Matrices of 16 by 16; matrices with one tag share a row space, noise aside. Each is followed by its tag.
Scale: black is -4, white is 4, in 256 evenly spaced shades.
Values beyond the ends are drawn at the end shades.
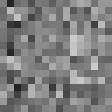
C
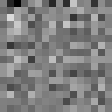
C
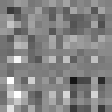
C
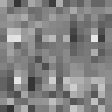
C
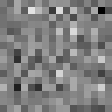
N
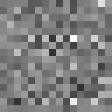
N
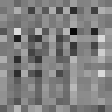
N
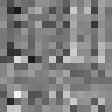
C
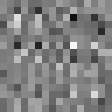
N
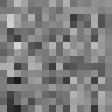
C
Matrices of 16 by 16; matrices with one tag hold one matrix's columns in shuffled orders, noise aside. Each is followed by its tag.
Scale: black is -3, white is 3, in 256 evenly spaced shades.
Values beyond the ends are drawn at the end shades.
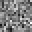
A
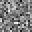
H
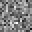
H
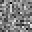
H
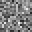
H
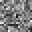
A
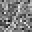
H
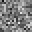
H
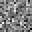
H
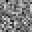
H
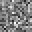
H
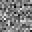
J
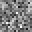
H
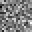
J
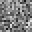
H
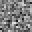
H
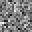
H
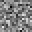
J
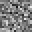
J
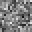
A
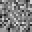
A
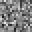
A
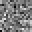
J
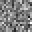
A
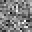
H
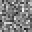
H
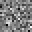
J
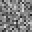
H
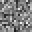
A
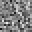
H
